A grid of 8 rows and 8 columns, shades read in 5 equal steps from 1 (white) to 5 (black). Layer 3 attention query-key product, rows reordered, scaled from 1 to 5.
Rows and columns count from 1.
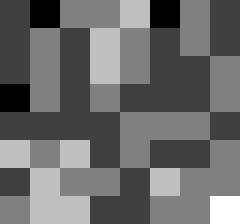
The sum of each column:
30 25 26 25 26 29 27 25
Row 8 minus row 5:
-1 -2 -2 0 1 0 0 -3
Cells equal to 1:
1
